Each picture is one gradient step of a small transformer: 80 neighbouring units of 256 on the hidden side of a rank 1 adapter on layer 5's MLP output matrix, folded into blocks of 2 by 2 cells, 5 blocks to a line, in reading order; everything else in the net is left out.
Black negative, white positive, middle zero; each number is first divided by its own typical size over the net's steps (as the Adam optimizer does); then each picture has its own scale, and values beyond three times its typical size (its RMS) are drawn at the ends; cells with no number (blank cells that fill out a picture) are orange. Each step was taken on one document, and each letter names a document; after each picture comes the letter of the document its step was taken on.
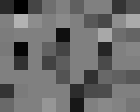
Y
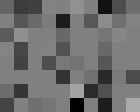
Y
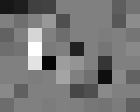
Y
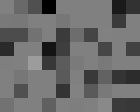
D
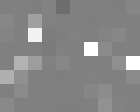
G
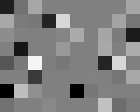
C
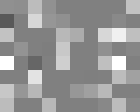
C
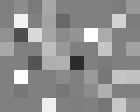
D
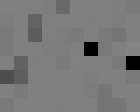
G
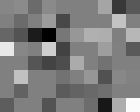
D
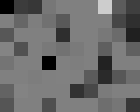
Y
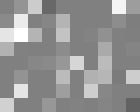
D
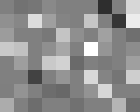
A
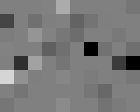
G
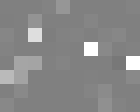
G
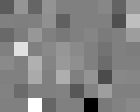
Y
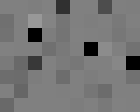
G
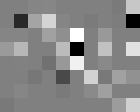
A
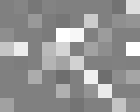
A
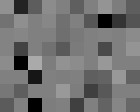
Y
